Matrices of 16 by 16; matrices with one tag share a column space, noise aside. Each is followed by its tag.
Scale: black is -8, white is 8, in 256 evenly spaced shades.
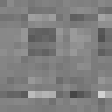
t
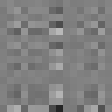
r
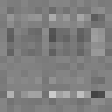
t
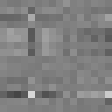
t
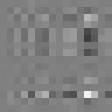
t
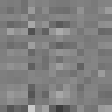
r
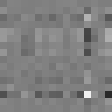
t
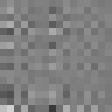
r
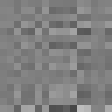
r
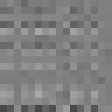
r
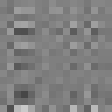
r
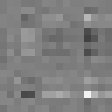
t
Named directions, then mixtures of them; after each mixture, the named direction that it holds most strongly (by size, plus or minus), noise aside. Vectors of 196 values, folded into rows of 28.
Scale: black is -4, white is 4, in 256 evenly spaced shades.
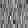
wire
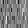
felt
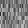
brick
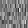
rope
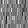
felt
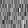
rope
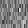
rope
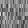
brick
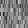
brick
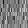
felt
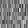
rope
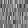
wire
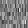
rope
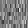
rope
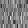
wire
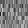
brick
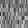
brick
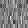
wire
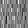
felt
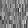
rope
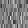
wire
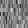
brick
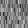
brick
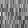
brick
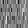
felt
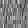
felt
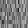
rope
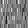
felt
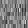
rope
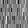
felt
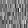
rope
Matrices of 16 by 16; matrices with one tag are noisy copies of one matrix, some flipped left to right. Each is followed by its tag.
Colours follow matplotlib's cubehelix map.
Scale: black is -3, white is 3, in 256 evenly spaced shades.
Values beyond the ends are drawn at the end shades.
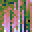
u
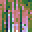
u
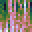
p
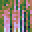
u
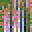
u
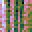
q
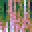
p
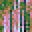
u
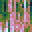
p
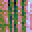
q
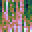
p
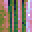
q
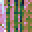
q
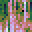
p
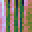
q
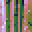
q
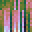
u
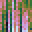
u
